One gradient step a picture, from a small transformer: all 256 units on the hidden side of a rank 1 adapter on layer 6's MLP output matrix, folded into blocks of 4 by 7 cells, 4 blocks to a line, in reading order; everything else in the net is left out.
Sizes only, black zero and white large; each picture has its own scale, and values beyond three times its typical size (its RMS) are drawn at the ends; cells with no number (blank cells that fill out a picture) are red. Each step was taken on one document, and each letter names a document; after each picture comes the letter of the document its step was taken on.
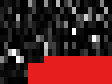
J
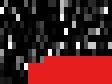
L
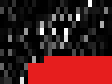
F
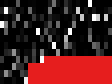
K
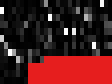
J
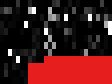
K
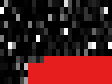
L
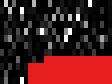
F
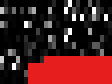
K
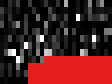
J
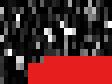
J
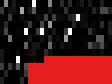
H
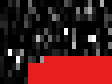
J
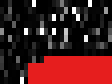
H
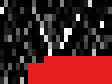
F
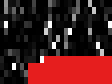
K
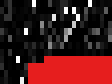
H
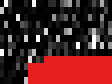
L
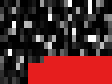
J
